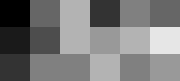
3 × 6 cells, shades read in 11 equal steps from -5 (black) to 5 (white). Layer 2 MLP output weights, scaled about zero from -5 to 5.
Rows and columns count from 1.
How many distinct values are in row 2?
5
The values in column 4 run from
-3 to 2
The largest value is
4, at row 2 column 6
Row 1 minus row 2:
-1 1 0 -4 -2 -5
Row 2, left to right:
-4 -2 2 1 2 4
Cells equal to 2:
4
